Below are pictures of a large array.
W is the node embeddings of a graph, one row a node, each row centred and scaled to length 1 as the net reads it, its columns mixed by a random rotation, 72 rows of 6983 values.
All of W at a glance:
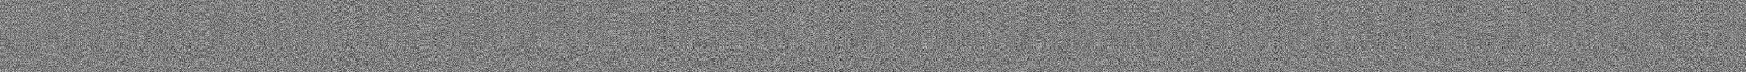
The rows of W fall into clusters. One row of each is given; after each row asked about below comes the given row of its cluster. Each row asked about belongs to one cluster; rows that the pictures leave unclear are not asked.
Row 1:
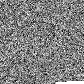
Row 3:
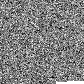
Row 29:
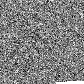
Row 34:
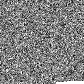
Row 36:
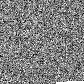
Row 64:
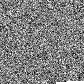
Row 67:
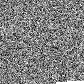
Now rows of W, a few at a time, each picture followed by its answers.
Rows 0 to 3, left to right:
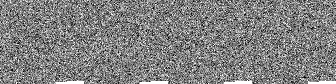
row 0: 29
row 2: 67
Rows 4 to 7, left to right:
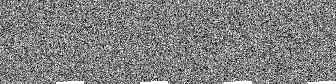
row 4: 34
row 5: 1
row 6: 29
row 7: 29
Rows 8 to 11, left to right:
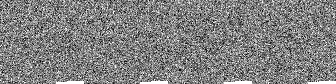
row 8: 36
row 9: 36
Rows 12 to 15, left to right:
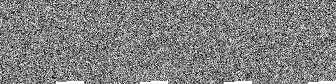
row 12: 3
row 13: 67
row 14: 64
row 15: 67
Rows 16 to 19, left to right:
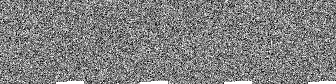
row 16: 36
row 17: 29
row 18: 34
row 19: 36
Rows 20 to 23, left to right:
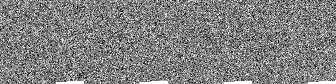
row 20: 64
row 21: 29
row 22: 29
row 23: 67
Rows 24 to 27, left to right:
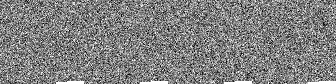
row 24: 36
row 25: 1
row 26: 64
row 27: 29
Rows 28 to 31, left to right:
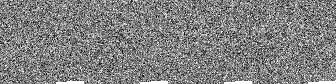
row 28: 1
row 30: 36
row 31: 67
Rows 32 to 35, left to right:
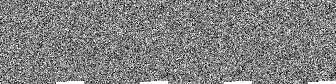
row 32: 36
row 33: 64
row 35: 64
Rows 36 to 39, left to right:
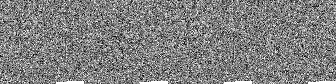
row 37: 29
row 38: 36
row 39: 34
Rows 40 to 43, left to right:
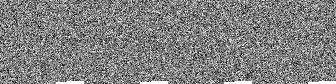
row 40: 1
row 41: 36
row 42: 64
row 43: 1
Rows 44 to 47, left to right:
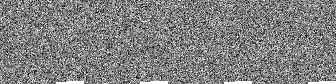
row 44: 64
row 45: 3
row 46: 1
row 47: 1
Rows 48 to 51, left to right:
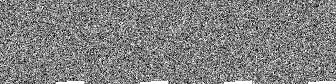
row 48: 1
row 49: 67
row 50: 67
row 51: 34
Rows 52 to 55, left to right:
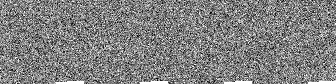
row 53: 1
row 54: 3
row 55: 67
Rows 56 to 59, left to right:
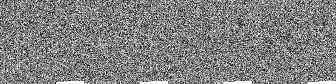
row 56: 34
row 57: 34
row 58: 29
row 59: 29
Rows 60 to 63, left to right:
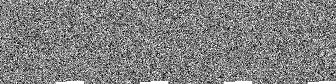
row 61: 64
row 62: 3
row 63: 64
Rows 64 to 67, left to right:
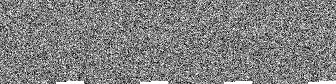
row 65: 3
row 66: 36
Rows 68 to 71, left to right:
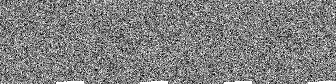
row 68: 34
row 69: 29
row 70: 1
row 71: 29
